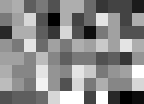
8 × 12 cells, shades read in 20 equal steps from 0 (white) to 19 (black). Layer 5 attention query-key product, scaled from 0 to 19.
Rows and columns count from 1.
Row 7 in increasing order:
1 3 3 5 6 8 8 9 9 10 10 13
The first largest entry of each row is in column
12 5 8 4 11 9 6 11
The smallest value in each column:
5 6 2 1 3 0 0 4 0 7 2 0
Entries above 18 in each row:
0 1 0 0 0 0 0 1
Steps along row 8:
down same down down down same up down up up down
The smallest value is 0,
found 4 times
